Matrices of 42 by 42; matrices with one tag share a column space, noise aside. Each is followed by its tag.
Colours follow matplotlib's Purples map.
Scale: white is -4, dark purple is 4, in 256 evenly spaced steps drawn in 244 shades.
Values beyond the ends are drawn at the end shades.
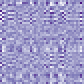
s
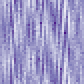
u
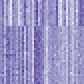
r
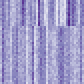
r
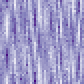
u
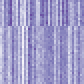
r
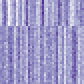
r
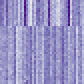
r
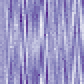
u
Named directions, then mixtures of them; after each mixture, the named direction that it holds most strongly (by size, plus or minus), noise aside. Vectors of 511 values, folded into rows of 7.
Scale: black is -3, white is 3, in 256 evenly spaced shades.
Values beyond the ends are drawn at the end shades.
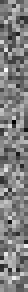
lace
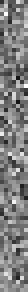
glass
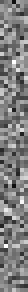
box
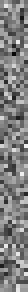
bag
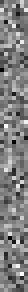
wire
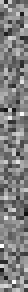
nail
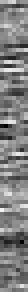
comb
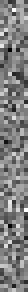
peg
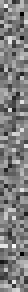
nail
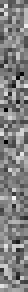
glass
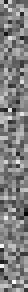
nail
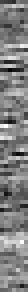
comb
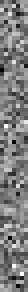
wire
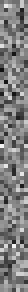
bag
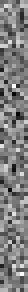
bag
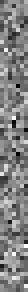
lace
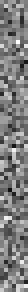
bag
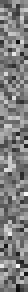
bag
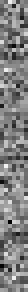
lace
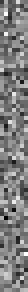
glass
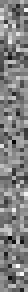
wire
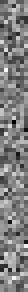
lace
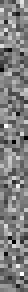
wire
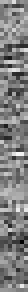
comb
